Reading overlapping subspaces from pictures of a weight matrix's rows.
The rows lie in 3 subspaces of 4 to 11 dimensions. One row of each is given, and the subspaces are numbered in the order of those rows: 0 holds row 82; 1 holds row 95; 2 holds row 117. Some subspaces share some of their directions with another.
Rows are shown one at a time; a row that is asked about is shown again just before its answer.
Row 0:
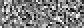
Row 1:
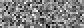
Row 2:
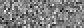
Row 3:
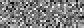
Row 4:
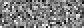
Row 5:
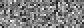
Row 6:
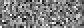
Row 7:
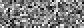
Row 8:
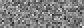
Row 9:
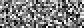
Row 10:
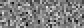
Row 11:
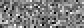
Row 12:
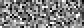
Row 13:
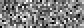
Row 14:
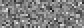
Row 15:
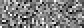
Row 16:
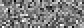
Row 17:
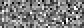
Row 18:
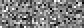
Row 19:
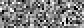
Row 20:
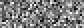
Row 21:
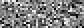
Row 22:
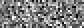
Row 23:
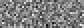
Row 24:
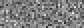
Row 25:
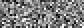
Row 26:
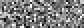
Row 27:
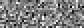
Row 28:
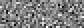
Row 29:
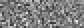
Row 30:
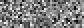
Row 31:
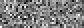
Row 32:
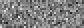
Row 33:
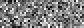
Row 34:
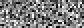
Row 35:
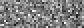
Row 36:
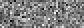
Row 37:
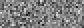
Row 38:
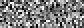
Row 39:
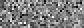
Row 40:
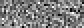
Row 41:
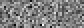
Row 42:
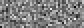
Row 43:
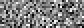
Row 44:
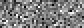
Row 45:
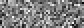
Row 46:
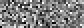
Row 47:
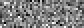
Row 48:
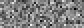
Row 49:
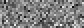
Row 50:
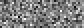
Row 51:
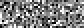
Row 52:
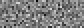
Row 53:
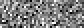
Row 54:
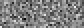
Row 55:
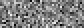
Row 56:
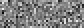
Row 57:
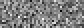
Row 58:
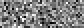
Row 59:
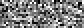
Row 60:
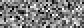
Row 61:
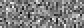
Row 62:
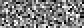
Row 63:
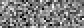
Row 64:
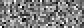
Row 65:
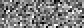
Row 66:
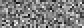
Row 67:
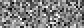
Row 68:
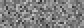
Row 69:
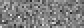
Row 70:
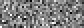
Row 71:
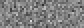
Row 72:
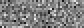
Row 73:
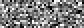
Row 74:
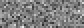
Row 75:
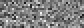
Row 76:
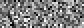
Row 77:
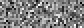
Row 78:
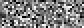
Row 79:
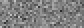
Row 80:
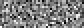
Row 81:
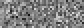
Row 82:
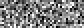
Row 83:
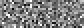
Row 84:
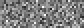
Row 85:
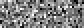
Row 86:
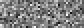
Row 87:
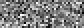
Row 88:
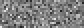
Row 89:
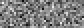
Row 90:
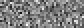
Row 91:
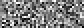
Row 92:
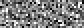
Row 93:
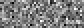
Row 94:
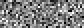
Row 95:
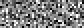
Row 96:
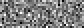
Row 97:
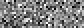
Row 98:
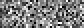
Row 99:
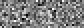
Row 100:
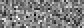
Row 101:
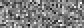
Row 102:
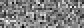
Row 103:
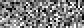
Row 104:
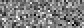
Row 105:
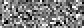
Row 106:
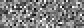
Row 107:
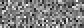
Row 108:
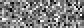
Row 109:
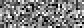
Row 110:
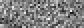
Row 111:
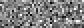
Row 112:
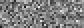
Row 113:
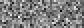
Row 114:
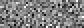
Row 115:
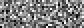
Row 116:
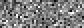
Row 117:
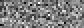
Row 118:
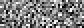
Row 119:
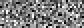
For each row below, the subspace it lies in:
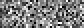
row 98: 2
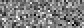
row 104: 2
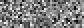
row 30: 0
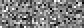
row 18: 1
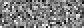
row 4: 1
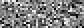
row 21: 2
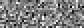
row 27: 2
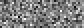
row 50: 0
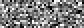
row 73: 1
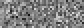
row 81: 2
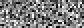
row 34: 1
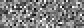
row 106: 2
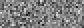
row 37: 2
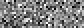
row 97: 2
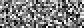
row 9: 1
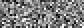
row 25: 2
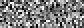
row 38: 0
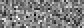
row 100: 2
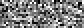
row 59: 1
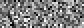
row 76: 2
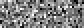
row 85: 2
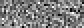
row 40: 2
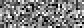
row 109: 2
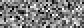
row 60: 2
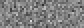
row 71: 2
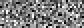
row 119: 0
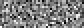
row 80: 1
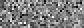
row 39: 2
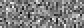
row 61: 0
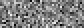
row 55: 1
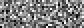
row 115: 1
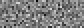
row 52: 2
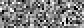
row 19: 0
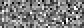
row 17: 0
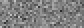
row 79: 0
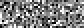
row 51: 1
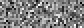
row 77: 0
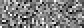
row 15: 1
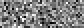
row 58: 2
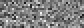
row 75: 2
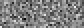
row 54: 0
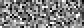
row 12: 0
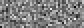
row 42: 1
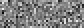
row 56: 0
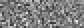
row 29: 0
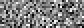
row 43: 0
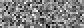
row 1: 2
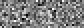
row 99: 2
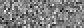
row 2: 2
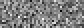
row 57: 0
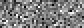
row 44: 0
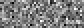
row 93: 0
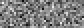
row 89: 0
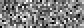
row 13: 0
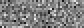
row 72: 2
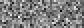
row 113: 0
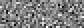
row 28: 0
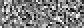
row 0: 2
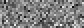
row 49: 2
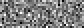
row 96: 2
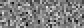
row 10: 0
